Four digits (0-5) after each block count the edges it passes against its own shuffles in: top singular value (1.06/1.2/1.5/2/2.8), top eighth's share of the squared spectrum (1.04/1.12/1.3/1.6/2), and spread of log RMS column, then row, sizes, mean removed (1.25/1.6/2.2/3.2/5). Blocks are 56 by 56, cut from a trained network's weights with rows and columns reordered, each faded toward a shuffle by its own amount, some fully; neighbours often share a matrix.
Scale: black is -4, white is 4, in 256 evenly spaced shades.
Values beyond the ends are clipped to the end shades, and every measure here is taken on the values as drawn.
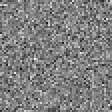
0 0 0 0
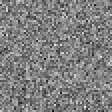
1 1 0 0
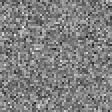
0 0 0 0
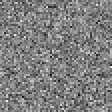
0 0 0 0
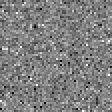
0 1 0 0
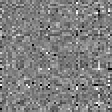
4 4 2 2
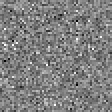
2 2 1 0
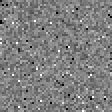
0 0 0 0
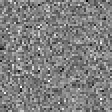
3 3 1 0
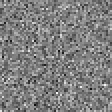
2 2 0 0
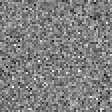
1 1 0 0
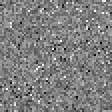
0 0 0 0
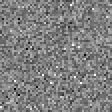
1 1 0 0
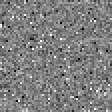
1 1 0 0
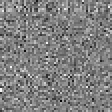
4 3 1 2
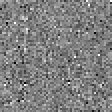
3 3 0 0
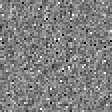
2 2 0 1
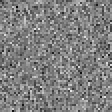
0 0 0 0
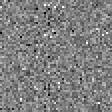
3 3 1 0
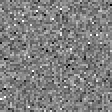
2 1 0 0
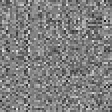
4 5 3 2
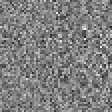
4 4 1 2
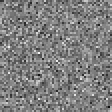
1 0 0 0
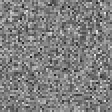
3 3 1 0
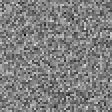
2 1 0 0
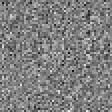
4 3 2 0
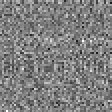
4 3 0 2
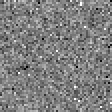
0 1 0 0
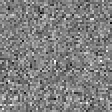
3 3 0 2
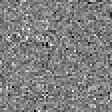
3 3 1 1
